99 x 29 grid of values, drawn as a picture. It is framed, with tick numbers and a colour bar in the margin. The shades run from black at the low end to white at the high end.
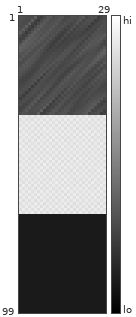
It is made of 3 by 1 panels. Panel 1,1: low, slanting up to the right, faint in contrast. Panel 2,1: very high, checkered, faint in contrast. Panel 3,1: very low, flat.
